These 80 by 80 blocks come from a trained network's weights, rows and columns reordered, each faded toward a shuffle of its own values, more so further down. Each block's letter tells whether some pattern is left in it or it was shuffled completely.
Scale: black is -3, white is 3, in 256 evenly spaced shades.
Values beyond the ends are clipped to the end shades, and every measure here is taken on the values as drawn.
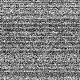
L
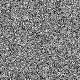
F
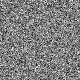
F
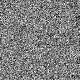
L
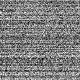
L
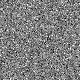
F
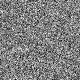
F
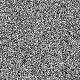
F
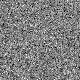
F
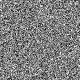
F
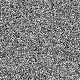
F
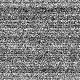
L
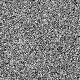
F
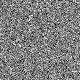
F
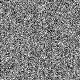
L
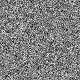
F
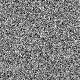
F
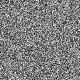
F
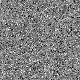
F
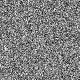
F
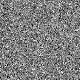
L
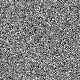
F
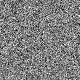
F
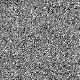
L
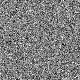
F
